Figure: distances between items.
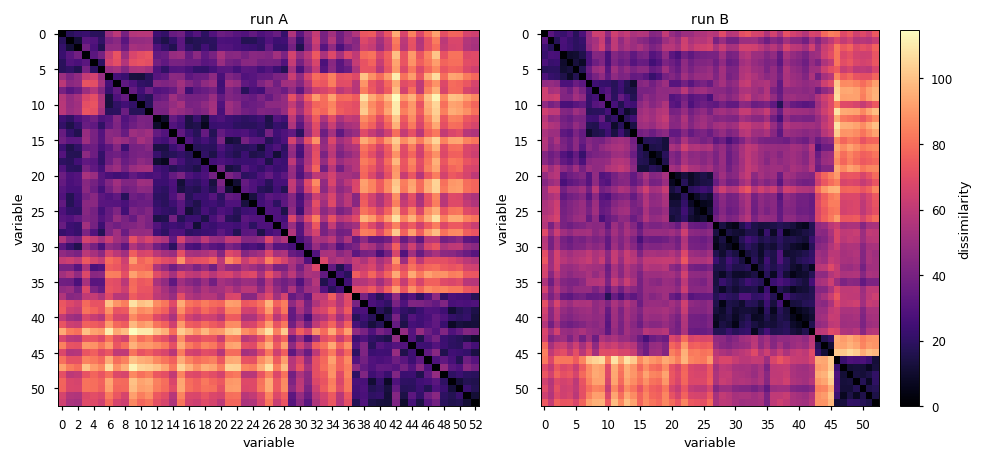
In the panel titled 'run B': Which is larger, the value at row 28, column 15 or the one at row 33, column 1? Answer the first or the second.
the second
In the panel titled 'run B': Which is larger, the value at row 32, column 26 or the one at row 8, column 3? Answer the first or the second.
the first
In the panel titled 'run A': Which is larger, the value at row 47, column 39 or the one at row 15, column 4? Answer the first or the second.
the second
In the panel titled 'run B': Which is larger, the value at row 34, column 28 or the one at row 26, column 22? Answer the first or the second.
the second
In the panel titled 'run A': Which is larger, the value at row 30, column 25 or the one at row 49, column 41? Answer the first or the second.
the first
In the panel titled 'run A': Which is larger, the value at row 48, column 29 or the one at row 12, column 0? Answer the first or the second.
the first
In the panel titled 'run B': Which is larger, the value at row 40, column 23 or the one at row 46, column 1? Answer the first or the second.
the second
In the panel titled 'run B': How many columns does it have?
53
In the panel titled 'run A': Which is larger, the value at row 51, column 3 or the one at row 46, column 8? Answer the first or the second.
the second
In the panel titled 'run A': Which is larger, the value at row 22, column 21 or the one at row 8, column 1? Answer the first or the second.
the second
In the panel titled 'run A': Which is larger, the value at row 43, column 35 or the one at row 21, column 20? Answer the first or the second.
the first
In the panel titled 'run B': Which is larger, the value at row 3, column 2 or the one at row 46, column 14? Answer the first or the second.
the second
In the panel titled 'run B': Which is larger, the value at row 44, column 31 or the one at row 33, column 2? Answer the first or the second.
the second
